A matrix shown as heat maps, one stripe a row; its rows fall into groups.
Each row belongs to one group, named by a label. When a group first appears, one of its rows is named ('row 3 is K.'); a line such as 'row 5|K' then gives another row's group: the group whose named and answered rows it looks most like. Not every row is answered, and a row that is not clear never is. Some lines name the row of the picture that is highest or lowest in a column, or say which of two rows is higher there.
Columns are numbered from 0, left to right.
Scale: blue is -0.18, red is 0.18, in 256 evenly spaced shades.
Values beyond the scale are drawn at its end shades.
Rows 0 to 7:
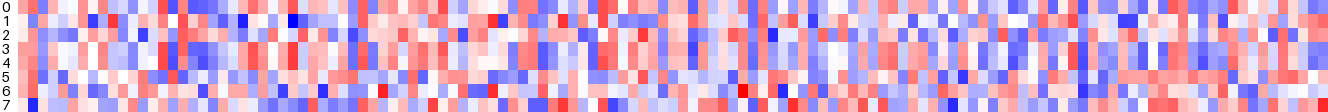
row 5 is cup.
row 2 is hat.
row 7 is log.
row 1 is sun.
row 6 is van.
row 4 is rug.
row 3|rug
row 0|rug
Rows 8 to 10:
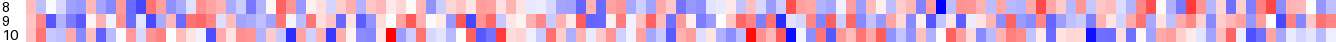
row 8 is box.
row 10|van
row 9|hat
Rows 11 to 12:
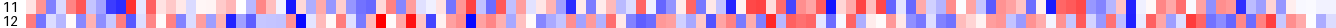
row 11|van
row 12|box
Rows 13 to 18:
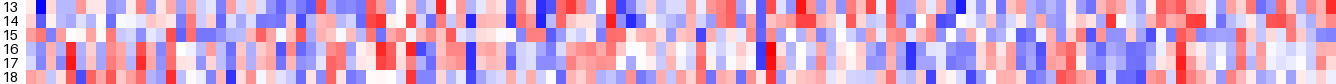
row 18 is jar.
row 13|log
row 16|sun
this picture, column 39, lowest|16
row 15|rug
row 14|log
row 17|sun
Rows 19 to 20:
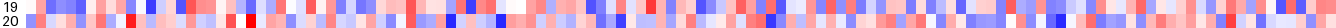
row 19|hat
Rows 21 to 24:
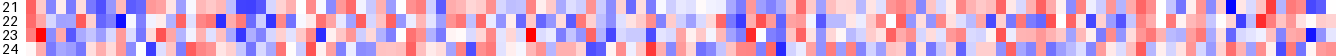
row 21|box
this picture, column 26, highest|21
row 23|box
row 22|cup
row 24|hat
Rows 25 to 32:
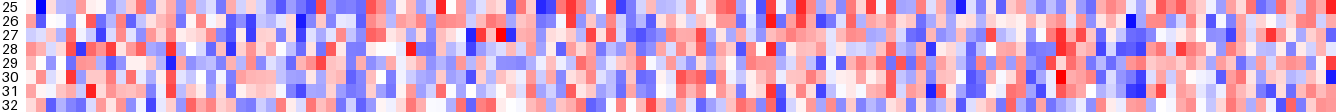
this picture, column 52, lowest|25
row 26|box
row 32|hat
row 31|jar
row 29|cup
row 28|jar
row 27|sun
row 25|log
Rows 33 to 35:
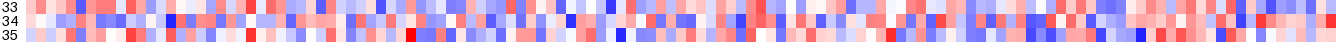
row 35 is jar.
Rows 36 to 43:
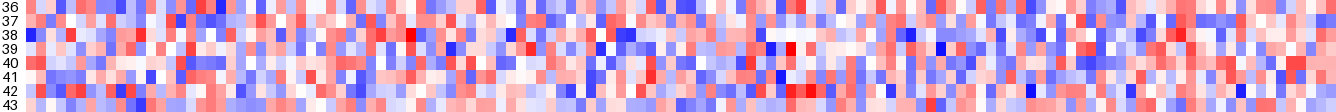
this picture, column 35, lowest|37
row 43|box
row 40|cup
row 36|cup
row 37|rug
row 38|sun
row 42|van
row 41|hat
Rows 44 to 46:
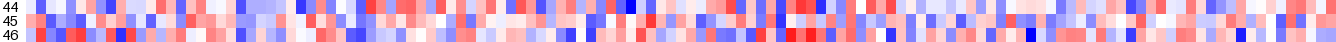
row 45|hat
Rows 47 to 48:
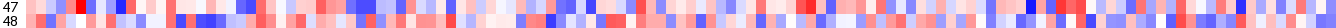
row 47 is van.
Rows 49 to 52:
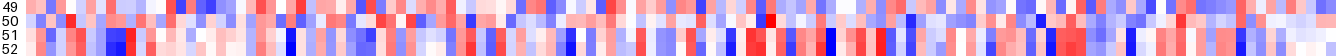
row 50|sun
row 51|van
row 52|van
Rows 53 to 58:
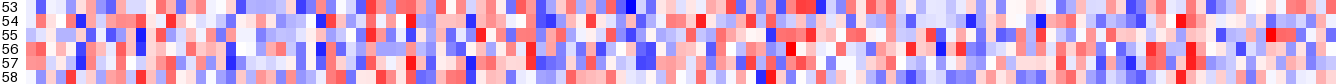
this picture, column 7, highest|56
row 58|sun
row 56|jar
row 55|log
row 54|sun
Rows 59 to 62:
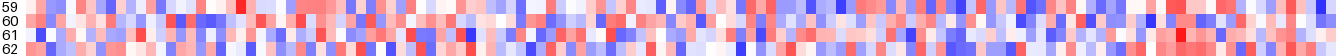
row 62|cup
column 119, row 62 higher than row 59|No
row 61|log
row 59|cup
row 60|rug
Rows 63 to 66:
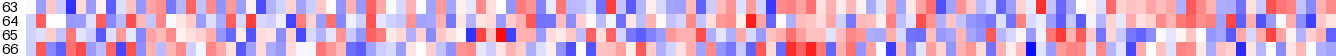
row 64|log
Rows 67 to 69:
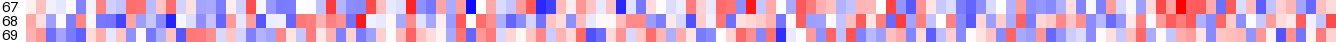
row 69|hat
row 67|log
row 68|cup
